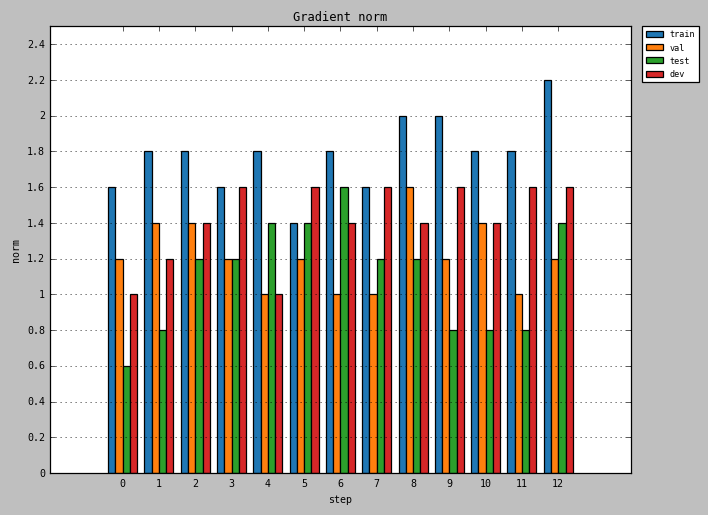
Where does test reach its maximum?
6
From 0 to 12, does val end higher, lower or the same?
the same
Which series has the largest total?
train
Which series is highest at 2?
train
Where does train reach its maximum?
12
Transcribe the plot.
Title: Gradient norm
x-axis: step, ticks 0 1 2 3 4 5 6 7 8 9 10 11 12
y-axis: norm, ticks 0 0.2 0.4 0.6 0.8 1 1.2 1.4 1.6 1.8 2 2.2 2.4
Legend: train, val, test, dev
Values:
train: 1.6 1.8 1.8 1.6 1.8 1.4 1.8 1.6 2 2 1.8 1.8 2.2
val: 1.2 1.4 1.4 1.2 1 1.2 1 1 1.6 1.2 1.4 1 1.2
test: 0.6 0.8 1.2 1.2 1.4 1.4 1.6 1.2 1.2 0.8 0.8 0.8 1.4
dev: 1 1.2 1.4 1.6 1 1.6 1.4 1.6 1.4 1.6 1.4 1.6 1.6
